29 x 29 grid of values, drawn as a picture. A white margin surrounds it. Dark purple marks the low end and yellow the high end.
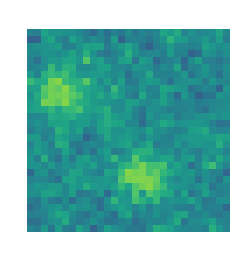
Bumps: two. Mirror symmetry: none. Grain: blotchy. Odd rows or columns: none. Average level on the scale: 50%.
